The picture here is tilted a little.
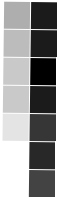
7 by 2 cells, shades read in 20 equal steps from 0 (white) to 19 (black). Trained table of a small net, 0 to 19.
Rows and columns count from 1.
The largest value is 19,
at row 3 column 2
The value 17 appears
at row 1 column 2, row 2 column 2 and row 4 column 2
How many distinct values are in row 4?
2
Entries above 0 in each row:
2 2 2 2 2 1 1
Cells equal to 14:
1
